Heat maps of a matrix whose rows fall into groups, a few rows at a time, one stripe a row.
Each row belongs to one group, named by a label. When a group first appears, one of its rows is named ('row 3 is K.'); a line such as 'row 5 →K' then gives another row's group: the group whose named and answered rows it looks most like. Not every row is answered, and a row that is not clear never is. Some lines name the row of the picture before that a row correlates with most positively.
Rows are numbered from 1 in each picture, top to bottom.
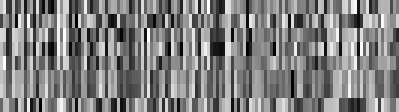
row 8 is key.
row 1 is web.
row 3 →web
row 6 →web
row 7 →web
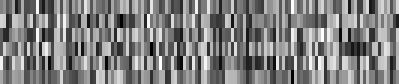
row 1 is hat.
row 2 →web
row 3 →hat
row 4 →key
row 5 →hat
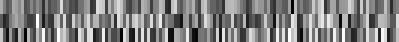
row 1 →web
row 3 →key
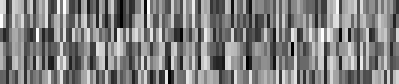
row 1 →web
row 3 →hat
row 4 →web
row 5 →web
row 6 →key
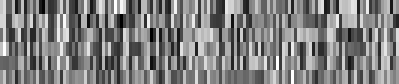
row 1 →web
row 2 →web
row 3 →key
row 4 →key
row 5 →key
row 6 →hat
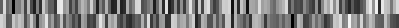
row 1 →key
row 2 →web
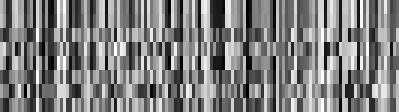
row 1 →web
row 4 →web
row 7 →key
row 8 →hat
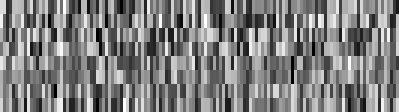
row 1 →web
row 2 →hat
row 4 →key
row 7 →key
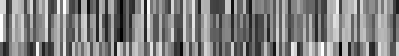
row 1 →web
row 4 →hat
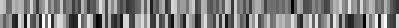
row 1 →web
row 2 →key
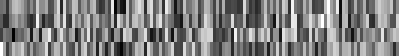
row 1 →hat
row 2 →hat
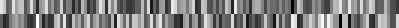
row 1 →web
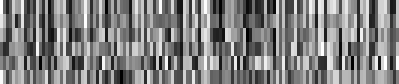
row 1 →hat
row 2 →hat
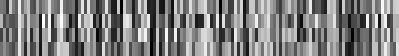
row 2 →key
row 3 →key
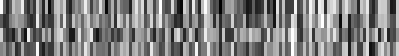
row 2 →hat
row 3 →key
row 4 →hat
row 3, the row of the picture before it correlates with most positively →2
